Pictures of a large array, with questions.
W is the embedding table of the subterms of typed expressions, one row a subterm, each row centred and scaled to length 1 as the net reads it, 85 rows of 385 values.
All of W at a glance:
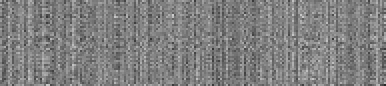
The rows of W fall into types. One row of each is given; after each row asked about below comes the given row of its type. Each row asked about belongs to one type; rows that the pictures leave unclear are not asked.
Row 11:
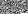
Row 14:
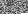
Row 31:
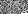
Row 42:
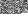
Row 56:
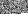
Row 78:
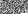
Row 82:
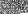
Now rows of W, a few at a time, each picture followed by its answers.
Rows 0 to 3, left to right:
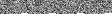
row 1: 14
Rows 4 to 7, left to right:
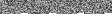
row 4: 14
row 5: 78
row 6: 42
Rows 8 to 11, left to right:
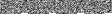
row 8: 42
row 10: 78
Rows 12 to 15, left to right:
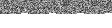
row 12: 56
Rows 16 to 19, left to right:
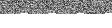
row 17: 82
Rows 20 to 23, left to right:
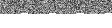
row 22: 82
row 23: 42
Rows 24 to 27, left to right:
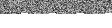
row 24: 56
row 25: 14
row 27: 31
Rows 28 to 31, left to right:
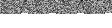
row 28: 42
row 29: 14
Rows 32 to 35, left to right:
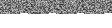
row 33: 78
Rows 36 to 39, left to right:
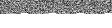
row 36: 56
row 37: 31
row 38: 11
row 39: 11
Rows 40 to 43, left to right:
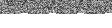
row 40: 14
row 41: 82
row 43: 78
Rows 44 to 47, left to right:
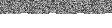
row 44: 14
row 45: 42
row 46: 56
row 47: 14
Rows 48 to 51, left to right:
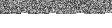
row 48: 56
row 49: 56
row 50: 82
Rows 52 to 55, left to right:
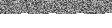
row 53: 56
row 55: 78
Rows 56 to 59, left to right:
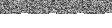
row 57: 42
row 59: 78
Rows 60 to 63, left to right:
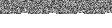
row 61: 42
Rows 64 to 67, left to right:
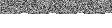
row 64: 42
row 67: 56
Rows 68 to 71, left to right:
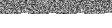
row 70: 78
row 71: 31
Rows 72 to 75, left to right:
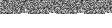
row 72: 78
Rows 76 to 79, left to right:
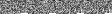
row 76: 31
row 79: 78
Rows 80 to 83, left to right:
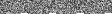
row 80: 31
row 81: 42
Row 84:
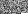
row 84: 56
